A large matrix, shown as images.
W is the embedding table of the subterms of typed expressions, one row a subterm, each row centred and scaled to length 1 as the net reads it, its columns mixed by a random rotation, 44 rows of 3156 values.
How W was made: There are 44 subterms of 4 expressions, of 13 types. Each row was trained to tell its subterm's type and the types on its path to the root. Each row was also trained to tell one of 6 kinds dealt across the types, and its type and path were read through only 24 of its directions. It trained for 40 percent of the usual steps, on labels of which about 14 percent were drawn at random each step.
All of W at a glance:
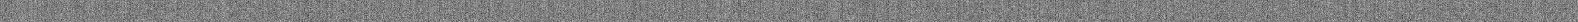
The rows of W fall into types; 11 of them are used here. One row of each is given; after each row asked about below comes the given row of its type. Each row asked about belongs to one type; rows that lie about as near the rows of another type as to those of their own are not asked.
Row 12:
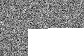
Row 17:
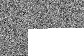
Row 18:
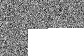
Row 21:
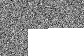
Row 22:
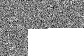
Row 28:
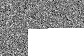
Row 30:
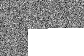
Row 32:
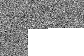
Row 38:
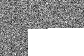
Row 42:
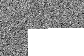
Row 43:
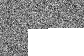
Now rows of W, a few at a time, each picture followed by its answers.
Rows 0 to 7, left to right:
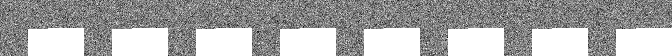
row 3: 22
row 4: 17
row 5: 21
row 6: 21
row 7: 18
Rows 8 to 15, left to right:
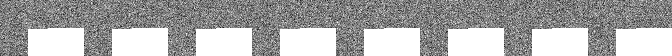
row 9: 17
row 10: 30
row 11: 38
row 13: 38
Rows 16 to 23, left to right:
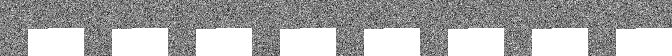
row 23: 17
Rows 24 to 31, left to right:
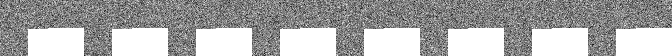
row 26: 28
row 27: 30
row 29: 21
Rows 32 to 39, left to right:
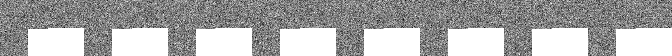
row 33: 12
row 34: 22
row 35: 18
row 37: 32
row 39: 38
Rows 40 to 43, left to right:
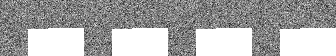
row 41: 42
